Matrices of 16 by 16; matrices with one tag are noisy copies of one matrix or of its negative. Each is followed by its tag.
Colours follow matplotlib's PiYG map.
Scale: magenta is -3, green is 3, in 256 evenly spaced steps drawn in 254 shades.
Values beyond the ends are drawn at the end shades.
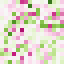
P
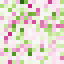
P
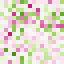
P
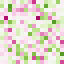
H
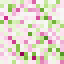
H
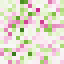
P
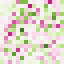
P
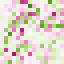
P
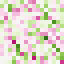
H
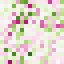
P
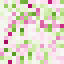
P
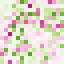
P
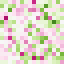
H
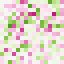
P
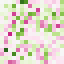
P
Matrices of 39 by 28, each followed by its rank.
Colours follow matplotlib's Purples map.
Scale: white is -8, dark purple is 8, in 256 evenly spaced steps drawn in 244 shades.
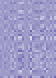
three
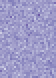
full rank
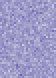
full rank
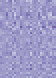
three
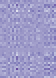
three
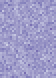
full rank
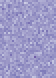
full rank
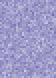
full rank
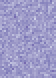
full rank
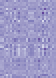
three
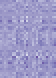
three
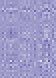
three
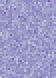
full rank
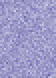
full rank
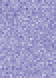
full rank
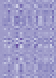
three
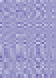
three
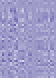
three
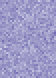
full rank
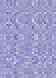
three
